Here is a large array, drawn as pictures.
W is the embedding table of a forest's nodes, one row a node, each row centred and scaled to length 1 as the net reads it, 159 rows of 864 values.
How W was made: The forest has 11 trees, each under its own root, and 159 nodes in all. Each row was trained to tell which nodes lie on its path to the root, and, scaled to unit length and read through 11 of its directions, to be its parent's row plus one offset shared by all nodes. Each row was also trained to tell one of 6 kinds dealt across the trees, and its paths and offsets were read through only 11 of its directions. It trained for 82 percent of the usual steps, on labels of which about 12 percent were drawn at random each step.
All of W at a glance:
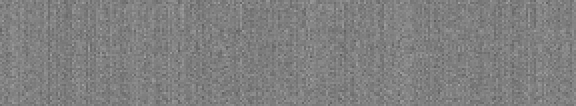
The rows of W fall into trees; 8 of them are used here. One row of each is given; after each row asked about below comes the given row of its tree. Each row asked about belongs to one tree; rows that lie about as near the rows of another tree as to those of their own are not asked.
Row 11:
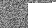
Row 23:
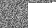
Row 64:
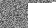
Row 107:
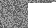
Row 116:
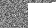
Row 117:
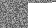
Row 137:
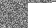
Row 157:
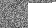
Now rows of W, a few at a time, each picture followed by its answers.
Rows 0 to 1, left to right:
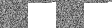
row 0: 11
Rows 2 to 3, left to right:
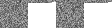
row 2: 157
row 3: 23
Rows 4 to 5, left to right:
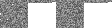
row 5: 117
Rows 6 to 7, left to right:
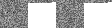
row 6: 107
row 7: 116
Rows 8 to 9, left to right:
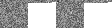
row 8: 11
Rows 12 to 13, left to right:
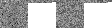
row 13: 107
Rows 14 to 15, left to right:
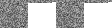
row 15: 64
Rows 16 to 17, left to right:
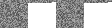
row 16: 116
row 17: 117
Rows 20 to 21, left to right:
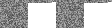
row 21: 11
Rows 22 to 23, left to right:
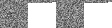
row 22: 137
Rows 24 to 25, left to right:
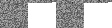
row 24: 107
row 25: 137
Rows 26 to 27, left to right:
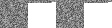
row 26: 11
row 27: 23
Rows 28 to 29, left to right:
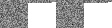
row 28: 116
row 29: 11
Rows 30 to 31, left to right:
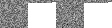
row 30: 117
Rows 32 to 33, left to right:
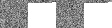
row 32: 117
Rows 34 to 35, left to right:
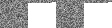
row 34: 116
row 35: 117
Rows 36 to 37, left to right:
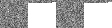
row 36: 117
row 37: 23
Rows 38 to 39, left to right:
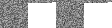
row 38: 116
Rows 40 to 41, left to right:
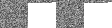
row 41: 11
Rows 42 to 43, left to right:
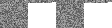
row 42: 117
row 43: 116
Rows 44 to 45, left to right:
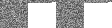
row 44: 11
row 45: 117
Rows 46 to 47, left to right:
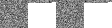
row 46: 116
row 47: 64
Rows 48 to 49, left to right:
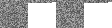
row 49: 23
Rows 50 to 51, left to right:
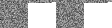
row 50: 116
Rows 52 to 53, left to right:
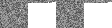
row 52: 11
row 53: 116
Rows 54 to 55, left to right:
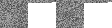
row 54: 107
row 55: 64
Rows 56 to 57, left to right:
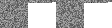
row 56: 107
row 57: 107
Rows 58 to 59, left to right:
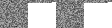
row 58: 116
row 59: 11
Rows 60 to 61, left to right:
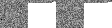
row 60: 157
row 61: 117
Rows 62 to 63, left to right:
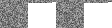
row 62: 64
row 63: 137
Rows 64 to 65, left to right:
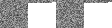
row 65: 107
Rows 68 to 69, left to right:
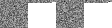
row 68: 64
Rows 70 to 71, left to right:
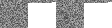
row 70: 116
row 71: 64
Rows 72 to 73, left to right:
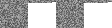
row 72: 117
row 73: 116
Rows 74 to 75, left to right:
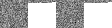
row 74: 11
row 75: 64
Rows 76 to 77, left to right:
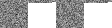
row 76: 117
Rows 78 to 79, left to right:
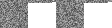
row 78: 107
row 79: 116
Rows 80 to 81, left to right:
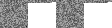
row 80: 107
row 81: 116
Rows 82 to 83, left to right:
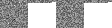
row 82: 11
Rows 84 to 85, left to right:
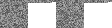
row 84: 107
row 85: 64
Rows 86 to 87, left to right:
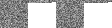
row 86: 116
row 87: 117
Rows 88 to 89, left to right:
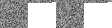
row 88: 137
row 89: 11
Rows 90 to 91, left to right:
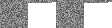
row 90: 116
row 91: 23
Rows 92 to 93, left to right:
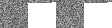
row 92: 116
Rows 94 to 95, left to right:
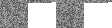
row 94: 11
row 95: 137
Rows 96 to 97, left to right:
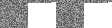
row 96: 11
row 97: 64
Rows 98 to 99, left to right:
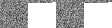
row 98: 137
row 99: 23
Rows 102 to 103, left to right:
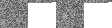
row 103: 107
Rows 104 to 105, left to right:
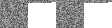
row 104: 11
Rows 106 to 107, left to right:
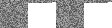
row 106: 64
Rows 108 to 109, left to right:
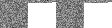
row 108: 117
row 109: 117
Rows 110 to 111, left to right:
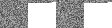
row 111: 11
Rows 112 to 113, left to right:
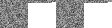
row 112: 11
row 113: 11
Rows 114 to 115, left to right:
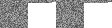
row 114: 157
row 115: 107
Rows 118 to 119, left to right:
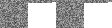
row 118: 117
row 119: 64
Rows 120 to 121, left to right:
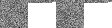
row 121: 64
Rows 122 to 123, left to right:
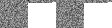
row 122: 23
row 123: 137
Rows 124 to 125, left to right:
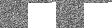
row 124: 157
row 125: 116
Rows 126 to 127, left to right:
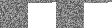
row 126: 23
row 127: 117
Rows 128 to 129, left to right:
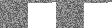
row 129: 117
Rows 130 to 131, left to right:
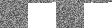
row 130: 64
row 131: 116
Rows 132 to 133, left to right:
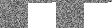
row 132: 117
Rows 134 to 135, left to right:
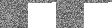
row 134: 107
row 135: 137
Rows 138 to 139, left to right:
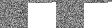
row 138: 117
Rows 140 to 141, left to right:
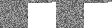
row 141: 157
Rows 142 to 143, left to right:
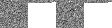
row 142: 64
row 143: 23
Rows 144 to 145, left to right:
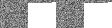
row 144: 117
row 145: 11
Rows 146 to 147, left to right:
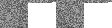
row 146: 107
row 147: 64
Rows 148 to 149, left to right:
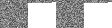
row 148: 11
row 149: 116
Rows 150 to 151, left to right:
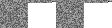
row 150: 137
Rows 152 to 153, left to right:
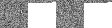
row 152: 157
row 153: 107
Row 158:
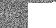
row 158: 157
